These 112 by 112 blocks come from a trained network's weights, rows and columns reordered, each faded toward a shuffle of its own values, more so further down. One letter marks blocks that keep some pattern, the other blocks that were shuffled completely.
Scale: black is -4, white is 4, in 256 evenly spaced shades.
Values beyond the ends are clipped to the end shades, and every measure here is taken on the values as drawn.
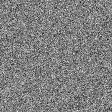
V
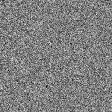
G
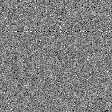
G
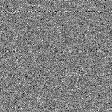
G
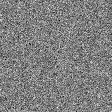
V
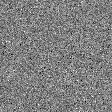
V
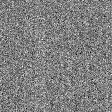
G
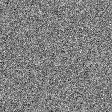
G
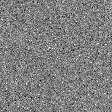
V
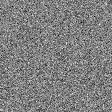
V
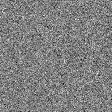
G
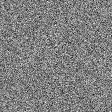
V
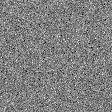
V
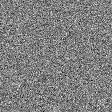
V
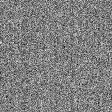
G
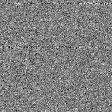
G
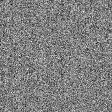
G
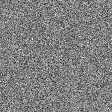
G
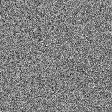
G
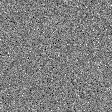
V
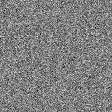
G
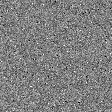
V
